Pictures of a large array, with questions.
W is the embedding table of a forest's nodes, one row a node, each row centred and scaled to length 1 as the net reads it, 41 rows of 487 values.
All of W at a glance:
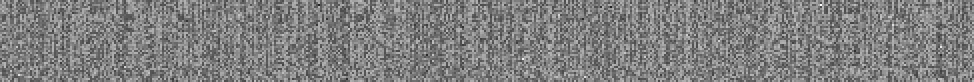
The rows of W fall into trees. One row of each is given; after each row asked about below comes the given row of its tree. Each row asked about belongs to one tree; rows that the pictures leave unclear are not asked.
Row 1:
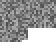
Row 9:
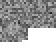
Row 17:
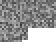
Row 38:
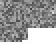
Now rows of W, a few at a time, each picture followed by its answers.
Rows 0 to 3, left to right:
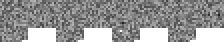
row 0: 1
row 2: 38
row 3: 1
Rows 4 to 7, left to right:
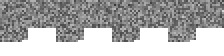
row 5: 1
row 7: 9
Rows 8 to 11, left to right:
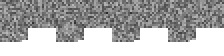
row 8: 9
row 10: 9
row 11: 1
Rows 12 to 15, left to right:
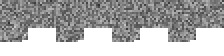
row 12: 17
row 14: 9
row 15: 9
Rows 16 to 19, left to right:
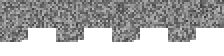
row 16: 1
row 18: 1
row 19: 38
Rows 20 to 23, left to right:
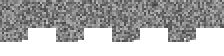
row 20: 17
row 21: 17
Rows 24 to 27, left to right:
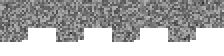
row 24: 1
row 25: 17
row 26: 1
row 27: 17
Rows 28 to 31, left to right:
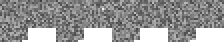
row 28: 17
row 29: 1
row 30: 17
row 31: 1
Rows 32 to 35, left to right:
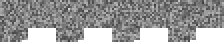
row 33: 38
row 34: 9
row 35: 17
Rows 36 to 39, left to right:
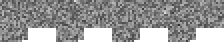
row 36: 17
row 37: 17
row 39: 1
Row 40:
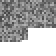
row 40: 1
